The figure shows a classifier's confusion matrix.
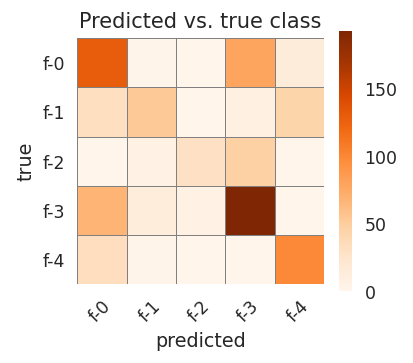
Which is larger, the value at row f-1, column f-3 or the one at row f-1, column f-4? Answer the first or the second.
the second
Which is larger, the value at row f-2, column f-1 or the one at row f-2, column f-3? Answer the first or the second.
the second
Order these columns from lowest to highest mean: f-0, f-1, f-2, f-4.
f-2, f-1, f-4, f-0
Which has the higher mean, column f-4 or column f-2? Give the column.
f-4
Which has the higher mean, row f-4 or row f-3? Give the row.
f-3
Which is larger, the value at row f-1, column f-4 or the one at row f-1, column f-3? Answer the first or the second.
the first
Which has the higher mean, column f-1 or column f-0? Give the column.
f-0
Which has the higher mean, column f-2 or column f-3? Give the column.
f-3
